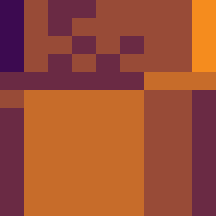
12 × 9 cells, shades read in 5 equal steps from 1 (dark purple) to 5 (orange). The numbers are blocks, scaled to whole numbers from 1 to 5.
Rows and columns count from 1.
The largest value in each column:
3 4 4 4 4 4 4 4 5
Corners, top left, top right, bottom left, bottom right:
1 5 2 2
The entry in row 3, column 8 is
3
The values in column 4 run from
2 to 4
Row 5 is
2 2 2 2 2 2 4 4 4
